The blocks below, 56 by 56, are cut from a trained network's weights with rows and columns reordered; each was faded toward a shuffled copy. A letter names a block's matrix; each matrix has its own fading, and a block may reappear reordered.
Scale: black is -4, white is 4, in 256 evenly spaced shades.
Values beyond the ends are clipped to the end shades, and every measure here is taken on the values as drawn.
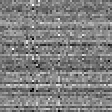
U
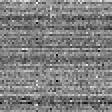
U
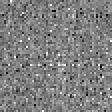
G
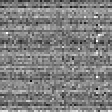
U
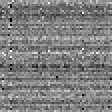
U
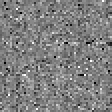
G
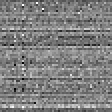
U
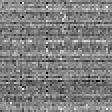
U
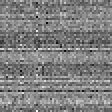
U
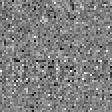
G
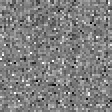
G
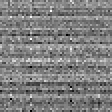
U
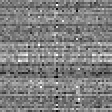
U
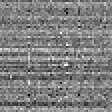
U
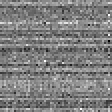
U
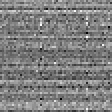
U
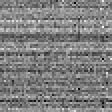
U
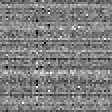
U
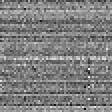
U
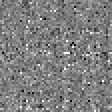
G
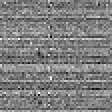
U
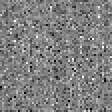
G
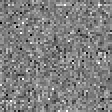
G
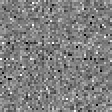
G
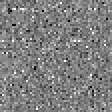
G
